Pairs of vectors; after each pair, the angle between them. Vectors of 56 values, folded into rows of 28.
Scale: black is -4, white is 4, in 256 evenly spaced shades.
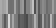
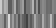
nearly parallel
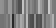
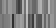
nearly parallel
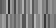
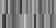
partly opposed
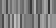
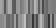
orthogonal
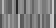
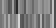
nearly parallel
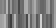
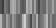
orthogonal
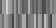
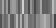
orthogonal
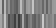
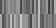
partly opposed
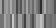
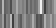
nearly opposite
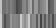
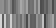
orthogonal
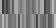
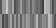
nearly opposite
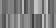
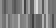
nearly parallel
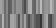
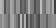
partly aligned
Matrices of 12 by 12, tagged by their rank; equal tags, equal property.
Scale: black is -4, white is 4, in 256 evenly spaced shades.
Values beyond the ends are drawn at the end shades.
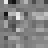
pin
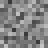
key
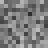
key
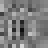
pin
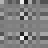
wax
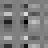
wax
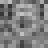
pin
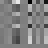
wax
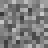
key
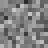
key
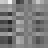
wax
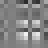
wax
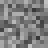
key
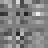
pin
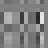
wax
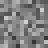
key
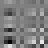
wax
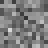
key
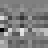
pin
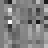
pin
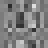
pin
